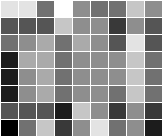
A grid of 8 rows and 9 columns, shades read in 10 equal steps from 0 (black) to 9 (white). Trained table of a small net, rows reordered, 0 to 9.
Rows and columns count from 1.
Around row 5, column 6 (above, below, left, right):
5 5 5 5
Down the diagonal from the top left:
8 3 6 4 5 5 2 5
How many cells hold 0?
1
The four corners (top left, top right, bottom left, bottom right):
8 5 0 1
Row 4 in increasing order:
1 4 4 5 5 5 6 6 7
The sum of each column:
21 39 41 35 43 42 29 51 26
